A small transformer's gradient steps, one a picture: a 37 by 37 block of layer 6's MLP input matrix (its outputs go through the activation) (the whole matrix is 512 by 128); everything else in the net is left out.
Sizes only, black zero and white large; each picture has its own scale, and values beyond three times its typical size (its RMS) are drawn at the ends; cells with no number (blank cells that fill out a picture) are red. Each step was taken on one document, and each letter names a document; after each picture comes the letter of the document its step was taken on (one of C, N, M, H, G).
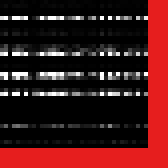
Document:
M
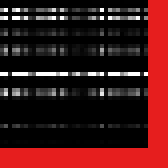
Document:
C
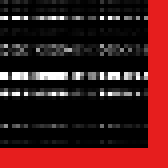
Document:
M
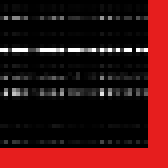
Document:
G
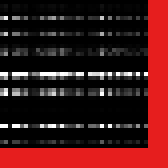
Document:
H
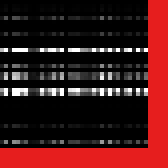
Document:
G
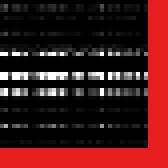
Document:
H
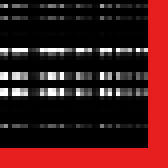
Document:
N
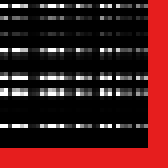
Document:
N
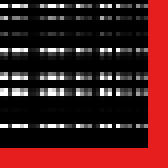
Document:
N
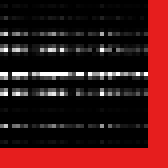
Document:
H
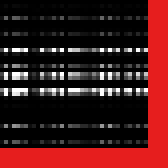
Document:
G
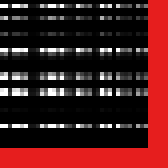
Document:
N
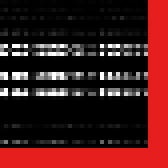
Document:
M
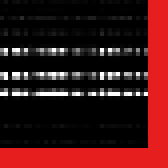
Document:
M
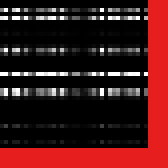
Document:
C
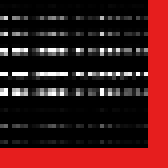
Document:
H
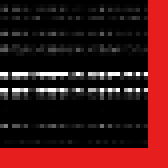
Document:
H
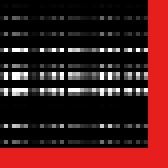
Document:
G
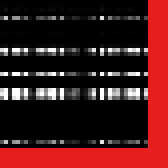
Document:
C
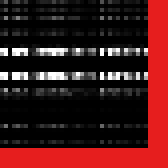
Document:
M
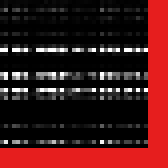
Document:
M
